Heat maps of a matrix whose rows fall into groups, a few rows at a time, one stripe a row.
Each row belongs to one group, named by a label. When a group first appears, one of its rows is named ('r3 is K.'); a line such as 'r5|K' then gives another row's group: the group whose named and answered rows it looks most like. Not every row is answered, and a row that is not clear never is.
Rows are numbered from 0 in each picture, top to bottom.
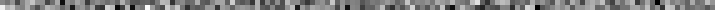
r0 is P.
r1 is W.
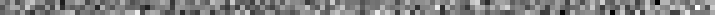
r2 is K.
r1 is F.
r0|P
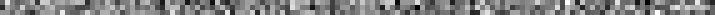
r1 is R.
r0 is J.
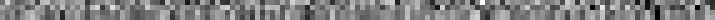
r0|J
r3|P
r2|P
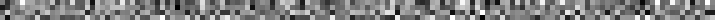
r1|K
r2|J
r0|K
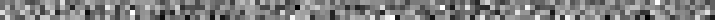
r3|J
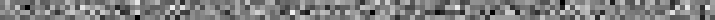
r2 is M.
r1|R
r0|K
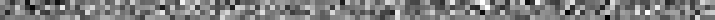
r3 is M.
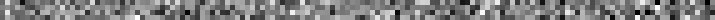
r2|J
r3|K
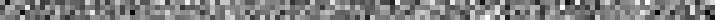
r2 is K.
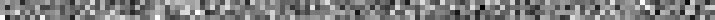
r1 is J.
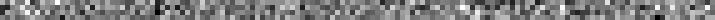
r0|W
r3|P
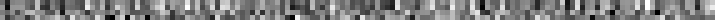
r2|P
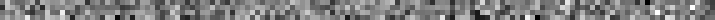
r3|W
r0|J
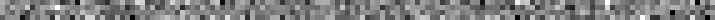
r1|W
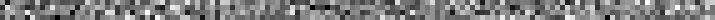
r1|R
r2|W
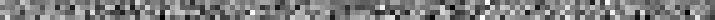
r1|W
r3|J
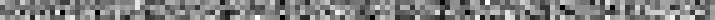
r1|K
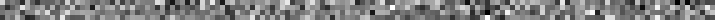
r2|M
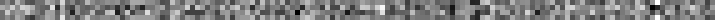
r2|W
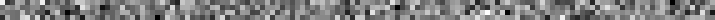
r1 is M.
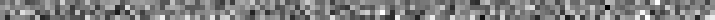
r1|W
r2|F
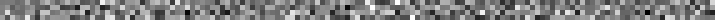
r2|J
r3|W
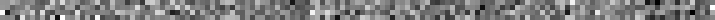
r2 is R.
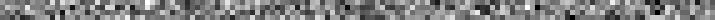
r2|P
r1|W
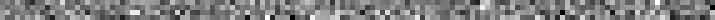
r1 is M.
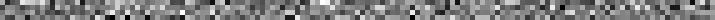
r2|W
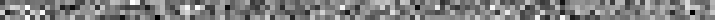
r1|F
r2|R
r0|K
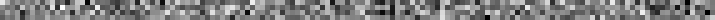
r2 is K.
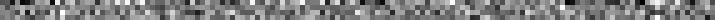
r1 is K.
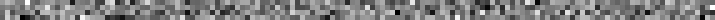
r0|W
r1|M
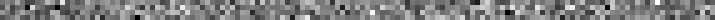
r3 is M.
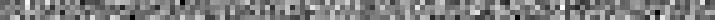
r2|P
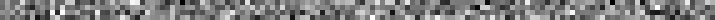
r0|K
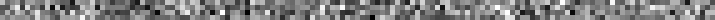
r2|R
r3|M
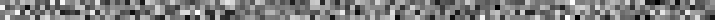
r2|F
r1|R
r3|J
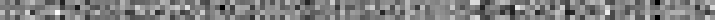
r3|P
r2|W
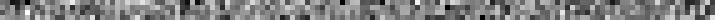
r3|M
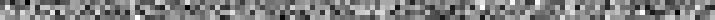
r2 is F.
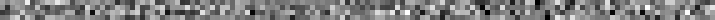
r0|W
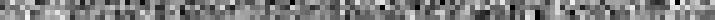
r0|F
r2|W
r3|W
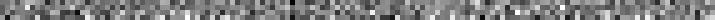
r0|P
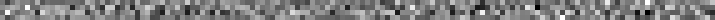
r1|W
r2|J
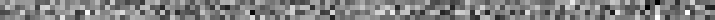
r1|J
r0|F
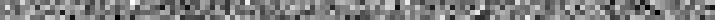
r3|W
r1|J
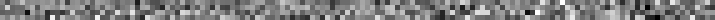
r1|J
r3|F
